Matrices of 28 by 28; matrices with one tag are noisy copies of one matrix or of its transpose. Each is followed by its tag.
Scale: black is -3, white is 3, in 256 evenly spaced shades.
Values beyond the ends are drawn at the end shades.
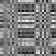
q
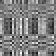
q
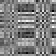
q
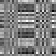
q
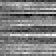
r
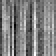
r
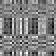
q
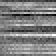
r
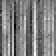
r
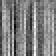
r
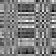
q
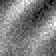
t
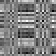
q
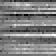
r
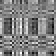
q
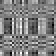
q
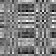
q
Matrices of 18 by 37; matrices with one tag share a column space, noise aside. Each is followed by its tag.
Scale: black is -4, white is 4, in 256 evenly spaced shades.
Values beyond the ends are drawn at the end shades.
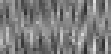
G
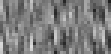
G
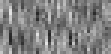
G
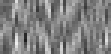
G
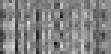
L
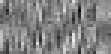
G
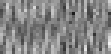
G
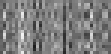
L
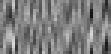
G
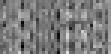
L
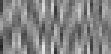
G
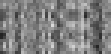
L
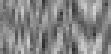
G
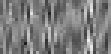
G
